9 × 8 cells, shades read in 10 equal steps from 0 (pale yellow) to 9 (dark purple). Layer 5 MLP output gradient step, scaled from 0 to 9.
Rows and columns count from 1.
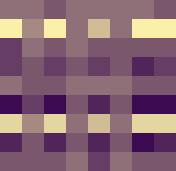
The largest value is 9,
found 5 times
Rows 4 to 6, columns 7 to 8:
8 7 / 6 6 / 9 9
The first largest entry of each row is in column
3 4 1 7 2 1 4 7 5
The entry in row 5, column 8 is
6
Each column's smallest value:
0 4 0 5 2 5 0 0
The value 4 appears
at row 2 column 2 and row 7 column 2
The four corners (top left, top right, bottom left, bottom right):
5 6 6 6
